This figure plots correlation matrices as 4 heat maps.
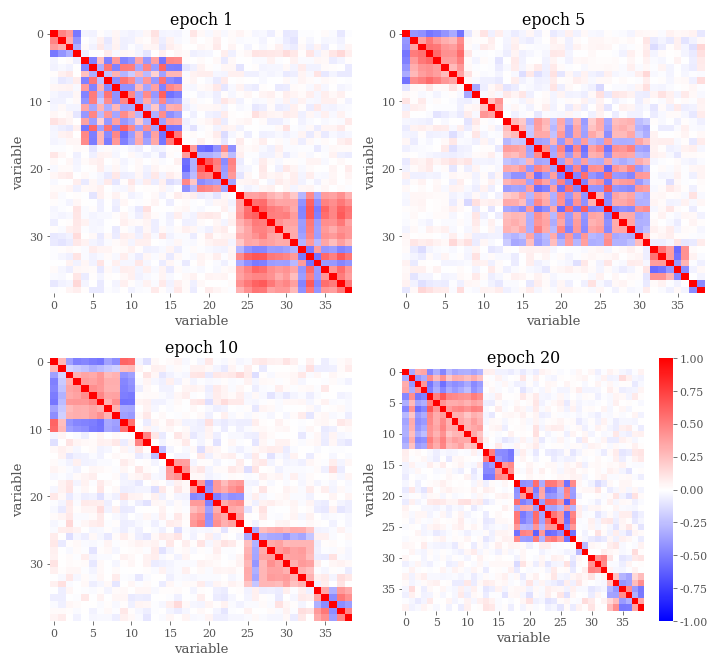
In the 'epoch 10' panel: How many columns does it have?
39
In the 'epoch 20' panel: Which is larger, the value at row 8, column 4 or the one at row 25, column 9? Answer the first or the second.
the first
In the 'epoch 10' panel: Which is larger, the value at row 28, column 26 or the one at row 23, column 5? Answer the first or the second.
the second
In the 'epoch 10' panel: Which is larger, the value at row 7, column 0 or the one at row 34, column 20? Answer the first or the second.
the second
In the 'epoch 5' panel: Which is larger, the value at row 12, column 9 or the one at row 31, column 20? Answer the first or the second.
the first
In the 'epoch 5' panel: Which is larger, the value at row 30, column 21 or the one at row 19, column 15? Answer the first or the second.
the first
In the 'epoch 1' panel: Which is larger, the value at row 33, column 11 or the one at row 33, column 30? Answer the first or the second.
the second
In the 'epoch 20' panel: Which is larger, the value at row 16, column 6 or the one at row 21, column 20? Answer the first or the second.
the first
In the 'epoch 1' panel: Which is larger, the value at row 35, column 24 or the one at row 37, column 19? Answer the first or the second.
the first
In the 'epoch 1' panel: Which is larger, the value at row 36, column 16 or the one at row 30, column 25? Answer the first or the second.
the second
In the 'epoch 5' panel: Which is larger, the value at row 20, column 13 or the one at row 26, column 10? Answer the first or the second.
the first
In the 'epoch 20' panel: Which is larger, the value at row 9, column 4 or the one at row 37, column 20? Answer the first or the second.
the first
